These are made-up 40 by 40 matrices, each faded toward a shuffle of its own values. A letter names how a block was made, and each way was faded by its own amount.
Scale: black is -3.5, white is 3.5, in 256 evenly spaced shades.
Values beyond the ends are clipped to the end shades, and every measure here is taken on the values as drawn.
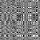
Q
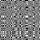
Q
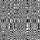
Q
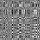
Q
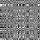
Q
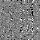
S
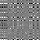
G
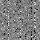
S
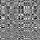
Q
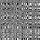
Q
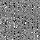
S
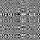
Q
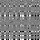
G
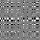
G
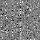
S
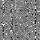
S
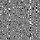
S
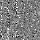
S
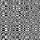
Q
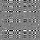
G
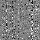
S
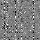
S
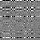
G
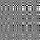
G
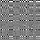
G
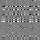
G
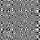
Q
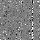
S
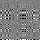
G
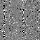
S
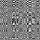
Q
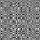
Q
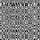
Q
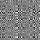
Q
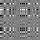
G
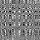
Q
